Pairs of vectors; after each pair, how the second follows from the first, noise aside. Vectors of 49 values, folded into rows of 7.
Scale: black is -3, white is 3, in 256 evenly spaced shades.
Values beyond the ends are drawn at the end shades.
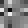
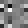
wrapped around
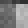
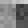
negated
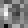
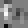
partly zeroed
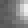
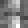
wrapped around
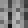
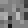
partly zeroed
